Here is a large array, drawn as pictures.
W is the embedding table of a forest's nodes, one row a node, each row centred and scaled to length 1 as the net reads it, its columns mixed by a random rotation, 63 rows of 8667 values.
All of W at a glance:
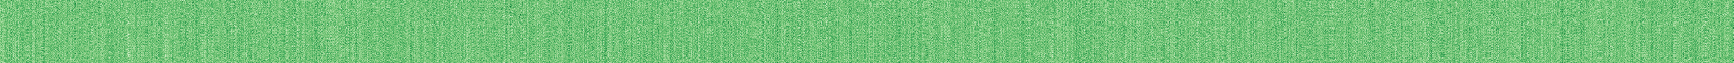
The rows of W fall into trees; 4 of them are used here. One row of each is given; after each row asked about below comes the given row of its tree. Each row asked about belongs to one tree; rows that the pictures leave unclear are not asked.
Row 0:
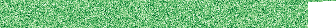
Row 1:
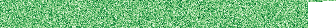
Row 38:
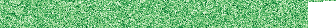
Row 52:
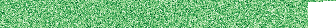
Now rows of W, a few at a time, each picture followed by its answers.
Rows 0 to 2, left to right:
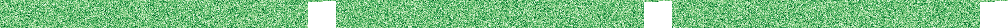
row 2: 1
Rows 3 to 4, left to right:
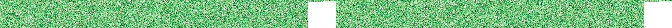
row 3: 38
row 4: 38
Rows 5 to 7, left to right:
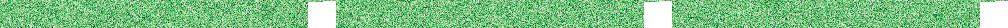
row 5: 1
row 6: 38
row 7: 1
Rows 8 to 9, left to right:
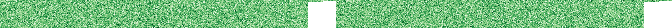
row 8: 52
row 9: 0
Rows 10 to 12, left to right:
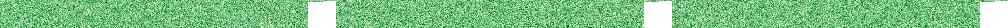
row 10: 1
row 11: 0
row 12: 38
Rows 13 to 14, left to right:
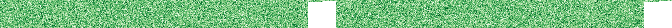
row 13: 1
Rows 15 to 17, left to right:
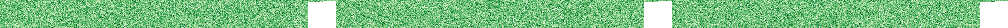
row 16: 0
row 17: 52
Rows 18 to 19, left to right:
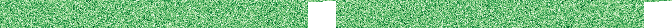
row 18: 1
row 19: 0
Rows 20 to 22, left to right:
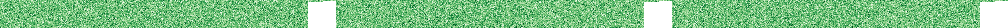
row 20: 1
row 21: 52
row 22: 52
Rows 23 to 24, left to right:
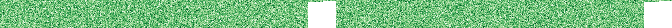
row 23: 52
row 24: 38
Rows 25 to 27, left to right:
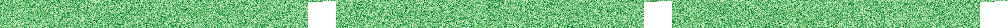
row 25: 52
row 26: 0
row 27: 1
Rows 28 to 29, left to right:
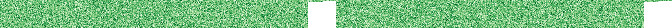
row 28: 1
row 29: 0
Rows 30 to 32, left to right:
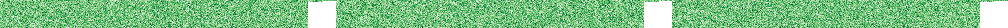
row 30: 0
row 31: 38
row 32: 0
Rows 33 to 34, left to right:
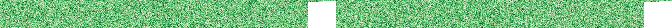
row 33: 0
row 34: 52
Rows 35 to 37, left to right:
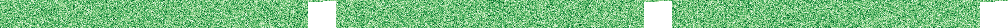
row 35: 1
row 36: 0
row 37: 52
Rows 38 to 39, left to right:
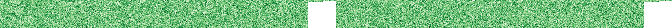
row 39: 1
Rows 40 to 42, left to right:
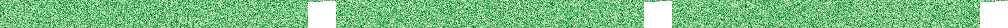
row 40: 52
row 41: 0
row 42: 1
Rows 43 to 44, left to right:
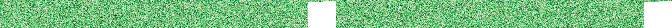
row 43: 52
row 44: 0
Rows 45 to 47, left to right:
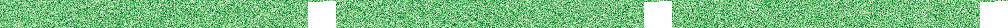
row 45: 52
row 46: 52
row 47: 1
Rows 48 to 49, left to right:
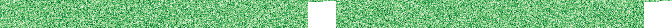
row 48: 52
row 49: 1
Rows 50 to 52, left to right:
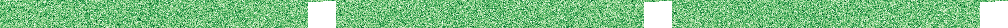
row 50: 52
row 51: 0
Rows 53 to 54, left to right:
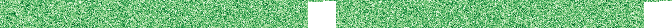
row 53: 38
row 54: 52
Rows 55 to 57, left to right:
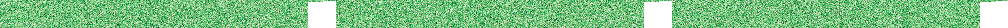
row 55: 52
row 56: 52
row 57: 0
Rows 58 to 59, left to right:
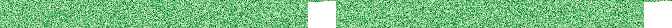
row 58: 0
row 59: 52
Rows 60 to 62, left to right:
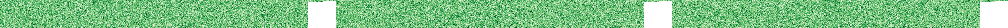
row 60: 1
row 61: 52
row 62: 0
